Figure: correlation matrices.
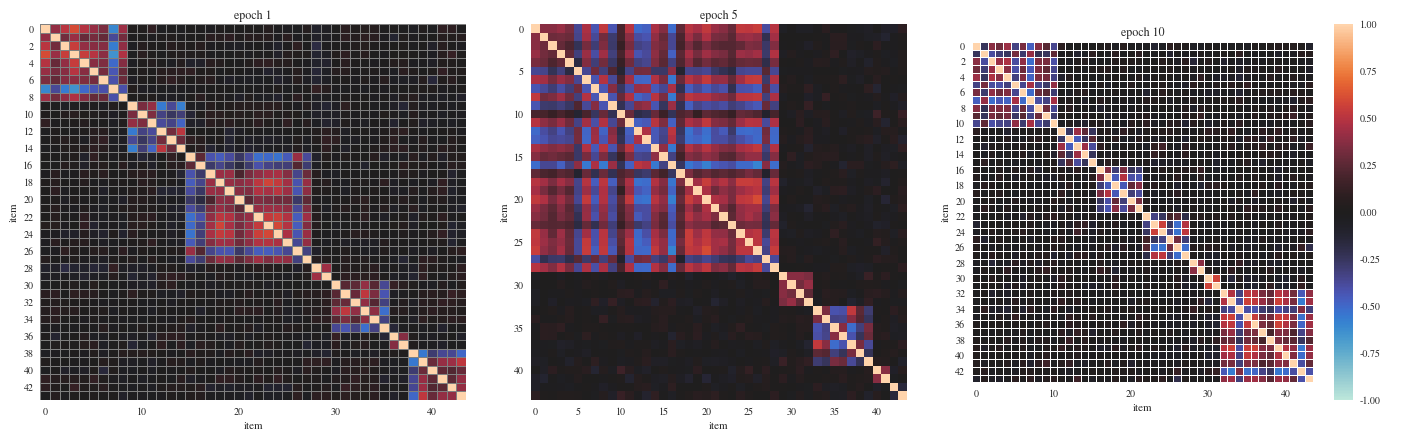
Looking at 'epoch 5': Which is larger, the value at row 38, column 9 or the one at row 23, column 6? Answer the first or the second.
the second
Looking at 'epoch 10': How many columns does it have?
44
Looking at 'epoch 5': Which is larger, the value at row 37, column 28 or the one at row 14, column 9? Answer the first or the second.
the first
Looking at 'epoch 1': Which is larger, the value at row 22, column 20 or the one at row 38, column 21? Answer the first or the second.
the first
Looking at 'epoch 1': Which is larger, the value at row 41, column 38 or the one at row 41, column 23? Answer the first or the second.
the second
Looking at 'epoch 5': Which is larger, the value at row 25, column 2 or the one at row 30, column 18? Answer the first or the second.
the first
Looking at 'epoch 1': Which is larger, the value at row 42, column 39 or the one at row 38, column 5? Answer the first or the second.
the first
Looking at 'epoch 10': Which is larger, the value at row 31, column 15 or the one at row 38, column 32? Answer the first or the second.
the second
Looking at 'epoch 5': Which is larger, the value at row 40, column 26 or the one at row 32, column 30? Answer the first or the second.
the second
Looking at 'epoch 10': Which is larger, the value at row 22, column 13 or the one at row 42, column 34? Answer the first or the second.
the second
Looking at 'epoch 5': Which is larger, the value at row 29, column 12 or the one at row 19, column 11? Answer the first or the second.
the second
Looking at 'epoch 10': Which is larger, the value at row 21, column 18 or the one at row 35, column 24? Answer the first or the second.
the first
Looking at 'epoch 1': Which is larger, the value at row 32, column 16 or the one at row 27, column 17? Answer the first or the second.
the second
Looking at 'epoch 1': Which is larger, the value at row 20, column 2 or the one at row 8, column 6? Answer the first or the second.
the second
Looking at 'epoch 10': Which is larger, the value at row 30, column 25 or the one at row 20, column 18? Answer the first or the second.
the second
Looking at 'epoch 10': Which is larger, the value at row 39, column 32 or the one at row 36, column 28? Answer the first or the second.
the first
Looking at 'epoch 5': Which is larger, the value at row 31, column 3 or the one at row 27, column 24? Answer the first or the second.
the first
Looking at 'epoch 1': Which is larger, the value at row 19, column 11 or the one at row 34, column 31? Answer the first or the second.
the second
